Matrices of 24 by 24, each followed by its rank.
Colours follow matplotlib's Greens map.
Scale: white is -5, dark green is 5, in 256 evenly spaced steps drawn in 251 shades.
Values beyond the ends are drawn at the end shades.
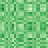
two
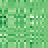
two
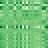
two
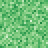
full rank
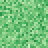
full rank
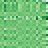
two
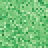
full rank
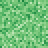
full rank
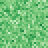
full rank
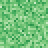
full rank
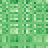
two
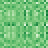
two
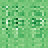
two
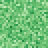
full rank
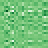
two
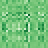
two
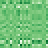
two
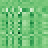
two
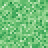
full rank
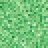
full rank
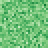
full rank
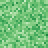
full rank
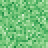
full rank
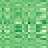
two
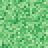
full rank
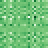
two
